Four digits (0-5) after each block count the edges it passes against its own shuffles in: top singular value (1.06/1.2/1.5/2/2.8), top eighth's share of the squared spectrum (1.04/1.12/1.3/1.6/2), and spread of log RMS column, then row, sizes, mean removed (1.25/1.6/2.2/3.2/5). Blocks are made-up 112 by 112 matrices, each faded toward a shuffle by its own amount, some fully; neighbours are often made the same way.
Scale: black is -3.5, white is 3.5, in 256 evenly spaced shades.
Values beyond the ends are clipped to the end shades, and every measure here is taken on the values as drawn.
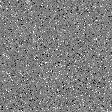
2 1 0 0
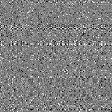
5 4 2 3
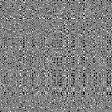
5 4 3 3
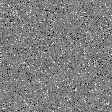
0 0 0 0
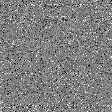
1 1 0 2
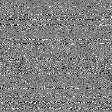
2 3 0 4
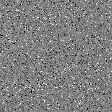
0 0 0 0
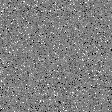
0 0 0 0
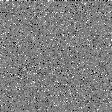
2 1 0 2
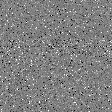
1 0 0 1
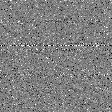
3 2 0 2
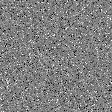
0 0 0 0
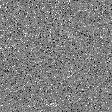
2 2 0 0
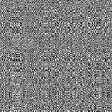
5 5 3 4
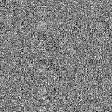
4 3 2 2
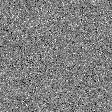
0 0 0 0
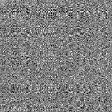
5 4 3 3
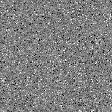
3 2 1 1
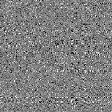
4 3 2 3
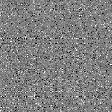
4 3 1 2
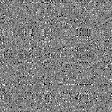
4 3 2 2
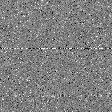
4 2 0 1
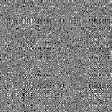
5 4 3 3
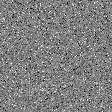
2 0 0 0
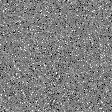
1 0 0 0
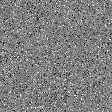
3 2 0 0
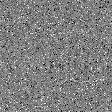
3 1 0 0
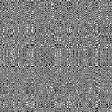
5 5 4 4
